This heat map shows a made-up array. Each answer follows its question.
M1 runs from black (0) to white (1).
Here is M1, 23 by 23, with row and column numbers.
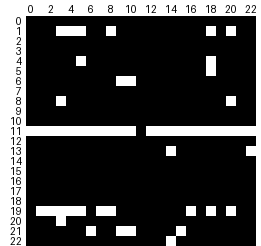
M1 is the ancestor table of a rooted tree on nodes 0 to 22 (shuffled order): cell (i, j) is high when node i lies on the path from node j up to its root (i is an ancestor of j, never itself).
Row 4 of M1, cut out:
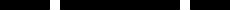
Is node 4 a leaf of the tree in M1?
no
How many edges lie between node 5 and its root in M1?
4
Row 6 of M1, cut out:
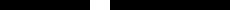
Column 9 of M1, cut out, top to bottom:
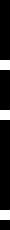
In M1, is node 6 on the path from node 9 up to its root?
yes
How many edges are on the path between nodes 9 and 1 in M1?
5
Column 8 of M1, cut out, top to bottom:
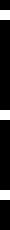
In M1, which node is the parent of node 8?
1
